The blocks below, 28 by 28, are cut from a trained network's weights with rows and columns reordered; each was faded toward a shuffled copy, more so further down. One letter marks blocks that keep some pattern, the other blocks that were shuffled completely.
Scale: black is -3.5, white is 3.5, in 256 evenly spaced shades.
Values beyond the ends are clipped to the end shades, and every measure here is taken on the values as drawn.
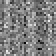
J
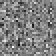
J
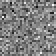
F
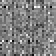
J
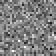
F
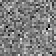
F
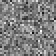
J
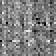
J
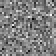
F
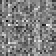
J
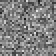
F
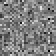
J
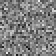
F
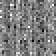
J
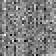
J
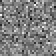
F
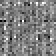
J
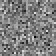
F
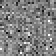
F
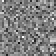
J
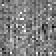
J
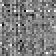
J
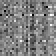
J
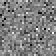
F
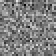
J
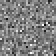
F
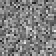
F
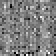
J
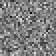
F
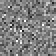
F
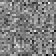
J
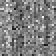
J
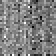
J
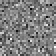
F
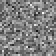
F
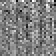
J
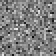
F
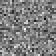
F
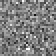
F
